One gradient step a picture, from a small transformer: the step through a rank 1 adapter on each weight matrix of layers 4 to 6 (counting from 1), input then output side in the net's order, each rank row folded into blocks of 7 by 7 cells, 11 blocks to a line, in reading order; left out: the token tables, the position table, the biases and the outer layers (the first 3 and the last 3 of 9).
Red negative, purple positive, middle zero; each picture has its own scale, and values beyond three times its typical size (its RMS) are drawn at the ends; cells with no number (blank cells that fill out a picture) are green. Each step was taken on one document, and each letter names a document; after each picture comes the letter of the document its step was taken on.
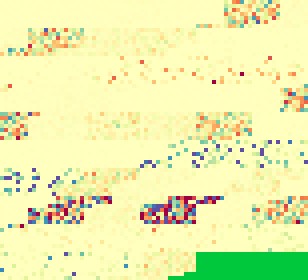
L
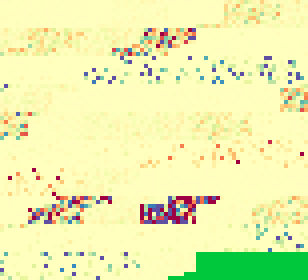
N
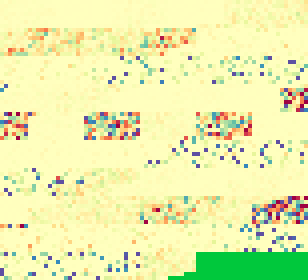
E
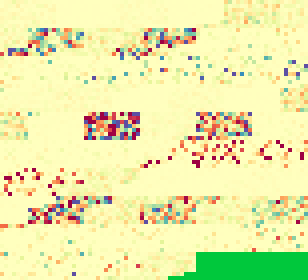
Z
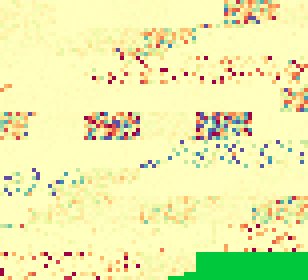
E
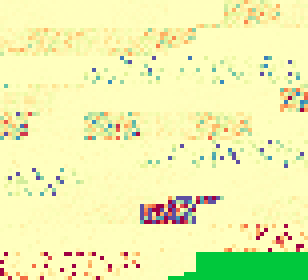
N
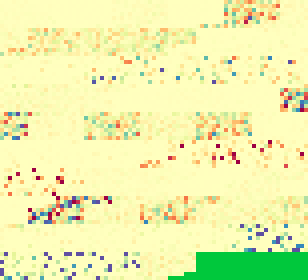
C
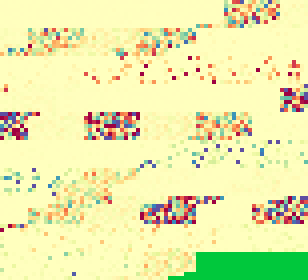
L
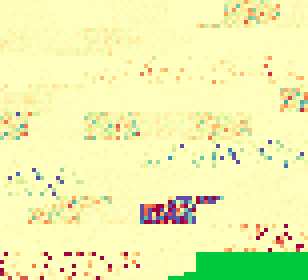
N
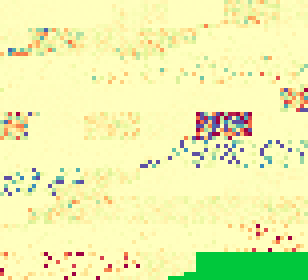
E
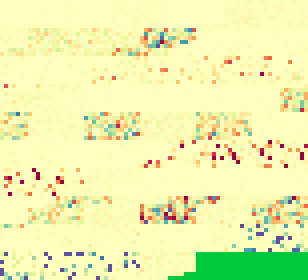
C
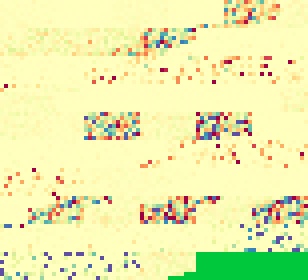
C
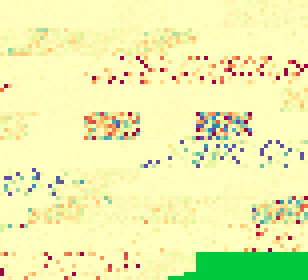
E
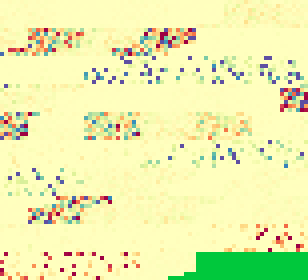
N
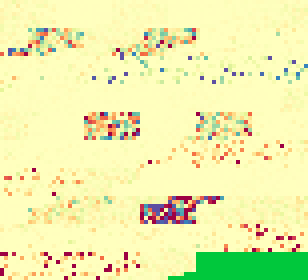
Z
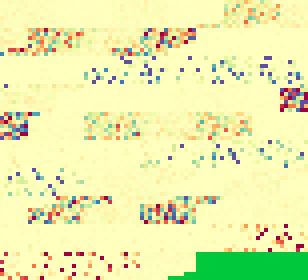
N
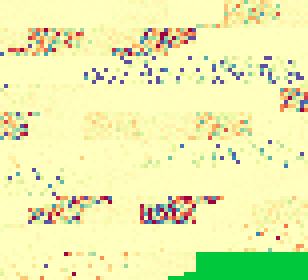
N
